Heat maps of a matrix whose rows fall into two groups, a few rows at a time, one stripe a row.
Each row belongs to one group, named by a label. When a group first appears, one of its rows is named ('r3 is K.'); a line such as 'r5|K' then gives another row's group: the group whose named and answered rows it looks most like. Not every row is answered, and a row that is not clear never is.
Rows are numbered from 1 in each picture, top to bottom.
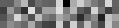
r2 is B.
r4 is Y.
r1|Y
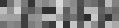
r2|Y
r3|B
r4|Y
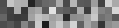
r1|Y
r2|B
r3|B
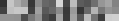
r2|Y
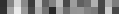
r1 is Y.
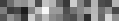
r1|B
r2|B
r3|B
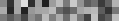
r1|Y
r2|B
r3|B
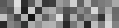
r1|Y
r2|B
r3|Y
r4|B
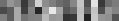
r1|B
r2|B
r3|B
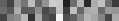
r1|B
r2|Y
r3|Y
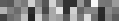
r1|B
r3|Y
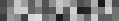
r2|Y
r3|B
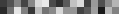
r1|B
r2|Y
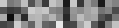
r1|Y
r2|B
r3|B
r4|Y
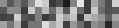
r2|B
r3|Y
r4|B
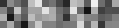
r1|B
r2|B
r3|B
